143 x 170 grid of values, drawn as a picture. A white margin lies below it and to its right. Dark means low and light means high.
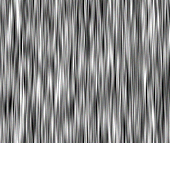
On average the colour sits 50% of the way up the scale. The histogram is bell-shaped. Streaks run downward. The halves do not mirror each other. There is no overall slope.
